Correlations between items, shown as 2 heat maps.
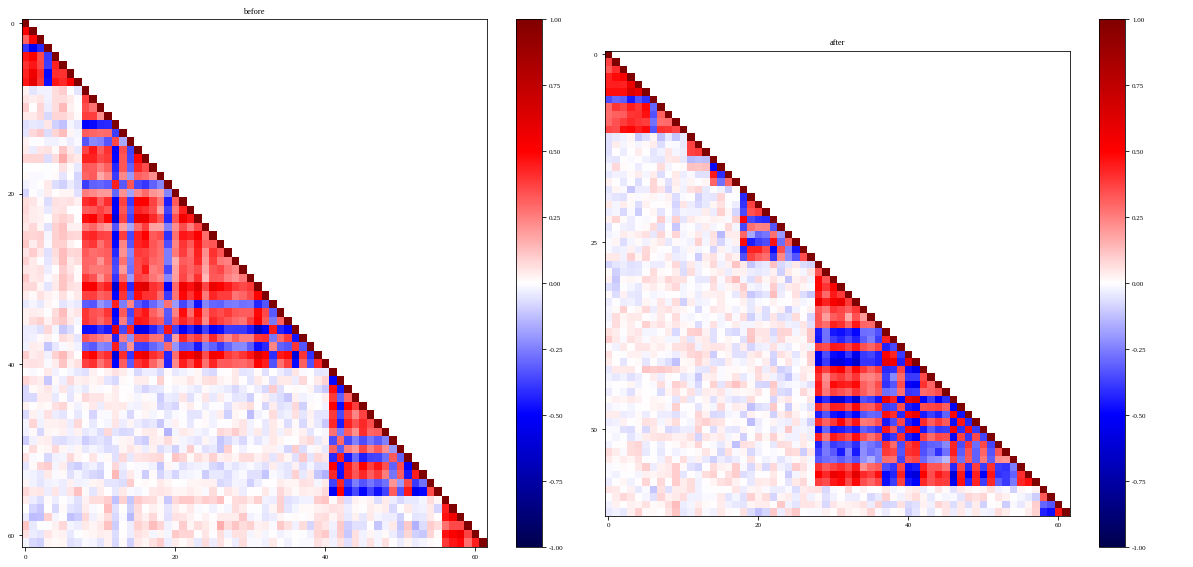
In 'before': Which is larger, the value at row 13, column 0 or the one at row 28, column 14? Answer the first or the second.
the first
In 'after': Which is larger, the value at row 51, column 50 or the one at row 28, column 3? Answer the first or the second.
the second
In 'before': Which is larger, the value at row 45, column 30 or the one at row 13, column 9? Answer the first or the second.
the second
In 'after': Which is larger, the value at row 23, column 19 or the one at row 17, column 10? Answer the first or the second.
the first
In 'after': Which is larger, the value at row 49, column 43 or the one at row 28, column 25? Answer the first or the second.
the first
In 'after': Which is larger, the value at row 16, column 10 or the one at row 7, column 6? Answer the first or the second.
the first
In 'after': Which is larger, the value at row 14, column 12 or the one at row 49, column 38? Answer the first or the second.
the first
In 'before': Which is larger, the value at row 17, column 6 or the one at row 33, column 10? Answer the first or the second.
the first
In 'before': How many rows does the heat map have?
62
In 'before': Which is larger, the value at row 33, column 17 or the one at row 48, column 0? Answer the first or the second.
the second
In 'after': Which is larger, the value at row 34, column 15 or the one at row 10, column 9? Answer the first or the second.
the second
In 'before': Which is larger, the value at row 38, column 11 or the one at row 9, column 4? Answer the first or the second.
the second
